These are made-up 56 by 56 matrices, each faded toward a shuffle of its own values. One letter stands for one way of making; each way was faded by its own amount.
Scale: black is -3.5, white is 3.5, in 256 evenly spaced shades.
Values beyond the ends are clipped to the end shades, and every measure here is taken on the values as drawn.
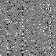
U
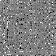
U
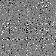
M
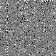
U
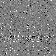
M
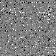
M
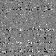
M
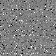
M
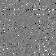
M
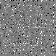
M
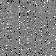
U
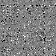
M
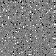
U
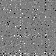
M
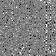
U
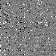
M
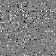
M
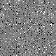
U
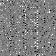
U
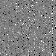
U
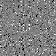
U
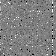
U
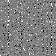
U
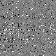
M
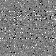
M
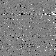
M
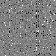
U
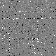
M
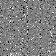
U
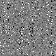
U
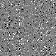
U
